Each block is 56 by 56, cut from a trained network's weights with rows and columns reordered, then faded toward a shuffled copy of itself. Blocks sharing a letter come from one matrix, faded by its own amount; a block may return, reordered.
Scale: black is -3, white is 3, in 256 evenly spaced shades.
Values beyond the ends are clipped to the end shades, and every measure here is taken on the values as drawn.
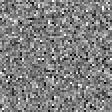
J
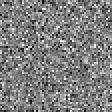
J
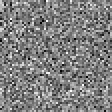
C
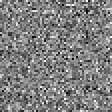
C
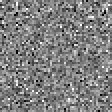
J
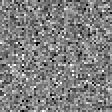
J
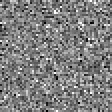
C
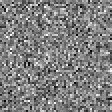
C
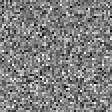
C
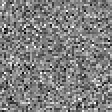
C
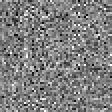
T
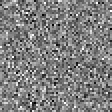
C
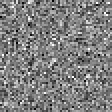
C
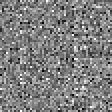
T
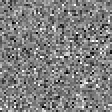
J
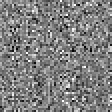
T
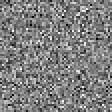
C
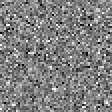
J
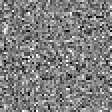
T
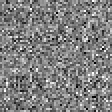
T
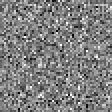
T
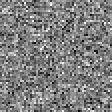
C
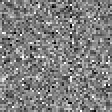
J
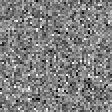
J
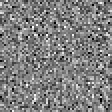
T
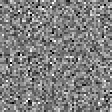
T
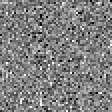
J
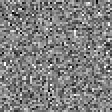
C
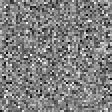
C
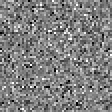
J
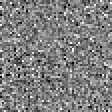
J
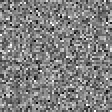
C
